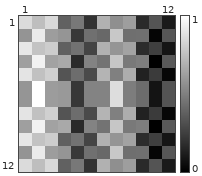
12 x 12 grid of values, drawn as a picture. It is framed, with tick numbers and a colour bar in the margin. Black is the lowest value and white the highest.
Stripes: upright, repeating 2 times. Mirror symmetry: top to bottom. Slope: up to the left.
